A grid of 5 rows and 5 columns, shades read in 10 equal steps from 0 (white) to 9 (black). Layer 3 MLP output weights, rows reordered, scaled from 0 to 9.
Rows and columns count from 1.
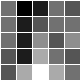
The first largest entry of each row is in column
2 2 2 2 1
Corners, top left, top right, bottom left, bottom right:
5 6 6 5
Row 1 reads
5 9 8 5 6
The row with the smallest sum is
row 5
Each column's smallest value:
5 3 0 3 4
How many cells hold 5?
8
